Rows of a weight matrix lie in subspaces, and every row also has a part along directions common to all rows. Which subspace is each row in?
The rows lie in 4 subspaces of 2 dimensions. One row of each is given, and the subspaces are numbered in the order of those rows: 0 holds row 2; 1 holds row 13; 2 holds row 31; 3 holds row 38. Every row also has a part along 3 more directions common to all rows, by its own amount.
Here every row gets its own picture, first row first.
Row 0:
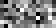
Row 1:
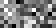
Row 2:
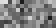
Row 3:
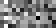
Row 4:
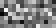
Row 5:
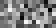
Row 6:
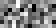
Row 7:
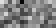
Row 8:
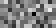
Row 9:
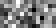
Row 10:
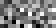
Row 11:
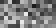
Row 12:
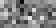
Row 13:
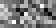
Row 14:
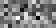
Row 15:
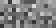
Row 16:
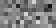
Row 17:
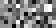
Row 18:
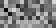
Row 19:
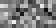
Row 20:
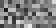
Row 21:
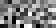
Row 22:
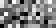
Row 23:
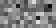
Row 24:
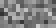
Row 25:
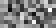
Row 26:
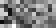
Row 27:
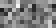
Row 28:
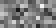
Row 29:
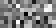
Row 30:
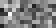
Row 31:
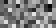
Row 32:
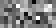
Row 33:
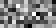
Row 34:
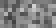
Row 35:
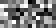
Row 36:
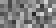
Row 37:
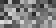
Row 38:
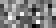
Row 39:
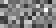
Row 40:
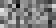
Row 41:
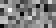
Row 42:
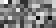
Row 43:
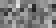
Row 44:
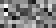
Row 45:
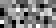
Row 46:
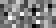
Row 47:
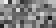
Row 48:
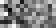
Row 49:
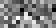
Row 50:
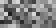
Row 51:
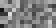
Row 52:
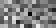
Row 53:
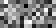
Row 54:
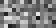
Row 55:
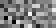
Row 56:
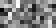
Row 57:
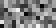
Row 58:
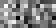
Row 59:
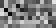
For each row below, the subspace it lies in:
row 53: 2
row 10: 1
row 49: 3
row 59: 1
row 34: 3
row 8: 2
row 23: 2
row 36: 2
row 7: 0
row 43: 3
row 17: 2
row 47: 0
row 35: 1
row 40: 3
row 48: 0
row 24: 1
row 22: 0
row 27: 3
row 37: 0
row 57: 1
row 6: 3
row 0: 0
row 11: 0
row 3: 0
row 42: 0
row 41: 2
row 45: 1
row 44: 1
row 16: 2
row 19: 1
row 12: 0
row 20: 1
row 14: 3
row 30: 3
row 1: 2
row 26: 0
